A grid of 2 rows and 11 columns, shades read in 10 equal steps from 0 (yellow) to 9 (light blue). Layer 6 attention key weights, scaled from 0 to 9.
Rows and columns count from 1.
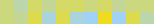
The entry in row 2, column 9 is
9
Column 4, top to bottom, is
5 8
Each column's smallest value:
4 5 2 5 2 3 4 0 5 2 4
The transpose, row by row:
4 4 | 6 5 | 3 2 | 5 8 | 3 2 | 3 8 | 4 9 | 3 0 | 5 9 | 4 2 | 4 6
